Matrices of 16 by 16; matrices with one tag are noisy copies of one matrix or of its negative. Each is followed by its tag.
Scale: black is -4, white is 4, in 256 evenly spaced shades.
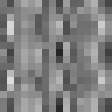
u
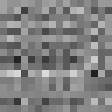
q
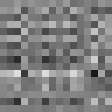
q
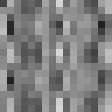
u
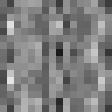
u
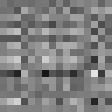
q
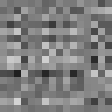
q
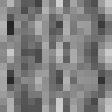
u
